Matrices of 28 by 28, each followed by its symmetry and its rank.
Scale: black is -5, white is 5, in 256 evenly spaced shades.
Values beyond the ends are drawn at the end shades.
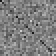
symmetric, full rank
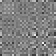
symmetric, rank three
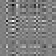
neither, rank two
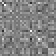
symmetric, rank five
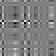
neither, rank one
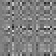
neither, rank two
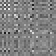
symmetric, rank three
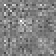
symmetric, rank five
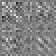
symmetric, rank three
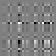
neither, rank one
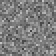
symmetric, full rank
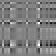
neither, rank one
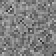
symmetric, full rank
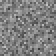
symmetric, full rank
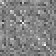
symmetric, rank five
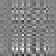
neither, rank two
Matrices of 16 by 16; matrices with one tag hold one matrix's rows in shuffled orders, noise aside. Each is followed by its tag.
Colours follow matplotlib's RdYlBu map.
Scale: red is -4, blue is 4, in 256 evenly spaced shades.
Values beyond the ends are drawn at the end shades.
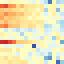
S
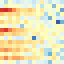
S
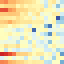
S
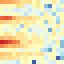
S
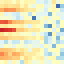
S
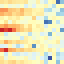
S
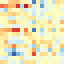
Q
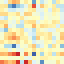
Q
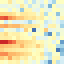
S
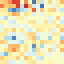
Q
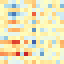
Q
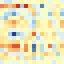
Q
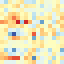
Q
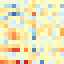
Q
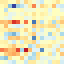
Q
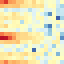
S
